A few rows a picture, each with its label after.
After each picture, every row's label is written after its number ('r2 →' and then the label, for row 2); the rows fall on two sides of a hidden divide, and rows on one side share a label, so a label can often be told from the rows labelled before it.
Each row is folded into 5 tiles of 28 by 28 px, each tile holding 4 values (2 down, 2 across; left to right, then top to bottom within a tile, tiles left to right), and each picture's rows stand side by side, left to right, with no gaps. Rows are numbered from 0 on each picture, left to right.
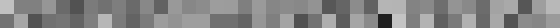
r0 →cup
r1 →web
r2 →web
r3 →web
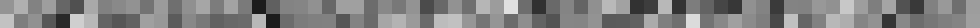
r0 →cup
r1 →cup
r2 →web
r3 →cup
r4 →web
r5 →web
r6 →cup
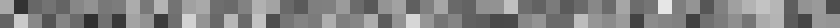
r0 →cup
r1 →web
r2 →web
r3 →cup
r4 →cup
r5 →web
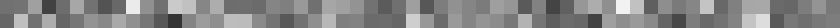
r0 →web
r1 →web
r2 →web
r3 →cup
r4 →web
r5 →web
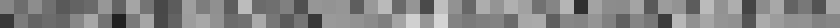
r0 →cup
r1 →web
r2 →web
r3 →cup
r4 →web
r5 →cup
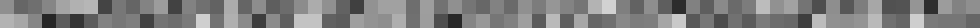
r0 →cup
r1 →cup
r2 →cup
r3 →web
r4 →cup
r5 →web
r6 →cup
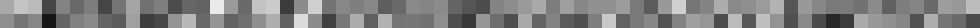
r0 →cup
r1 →web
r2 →cup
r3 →cup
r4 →web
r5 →cup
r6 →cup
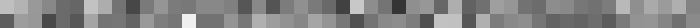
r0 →cup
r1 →web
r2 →cup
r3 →cup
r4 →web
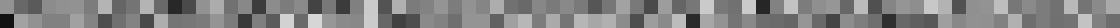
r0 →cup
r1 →cup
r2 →cup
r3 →web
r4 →cup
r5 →cup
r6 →cup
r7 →cup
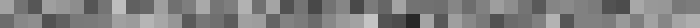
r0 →web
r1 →cup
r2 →cup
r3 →web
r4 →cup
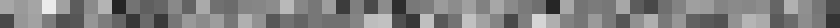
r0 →cup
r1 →web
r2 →cup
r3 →web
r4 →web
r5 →cup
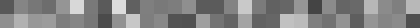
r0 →web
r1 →cup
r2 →cup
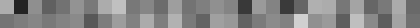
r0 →web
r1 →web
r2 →web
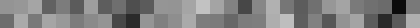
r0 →cup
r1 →web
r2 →web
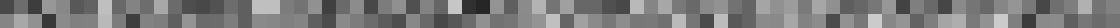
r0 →cup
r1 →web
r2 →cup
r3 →web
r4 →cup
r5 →cup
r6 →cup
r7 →cup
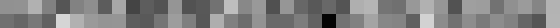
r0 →cup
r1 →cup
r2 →cup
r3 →web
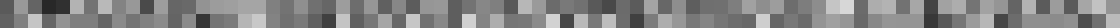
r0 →cup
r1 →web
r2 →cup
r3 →web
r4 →cup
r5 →web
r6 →web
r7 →web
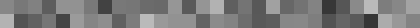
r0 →web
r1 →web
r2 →cup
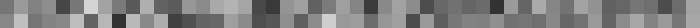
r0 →cup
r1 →cup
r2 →web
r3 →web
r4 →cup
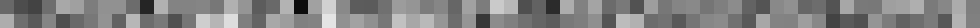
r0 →web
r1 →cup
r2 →web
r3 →cup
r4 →cup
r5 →cup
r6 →web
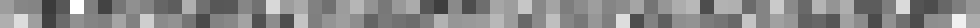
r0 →cup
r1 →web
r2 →cup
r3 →web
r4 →web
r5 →web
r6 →web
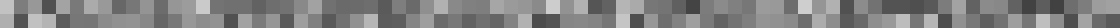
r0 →web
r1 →web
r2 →cup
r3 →cup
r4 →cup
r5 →web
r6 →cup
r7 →cup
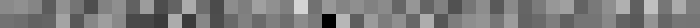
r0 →cup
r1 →cup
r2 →cup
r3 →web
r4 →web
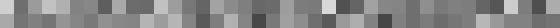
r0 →web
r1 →cup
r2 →cup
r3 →cup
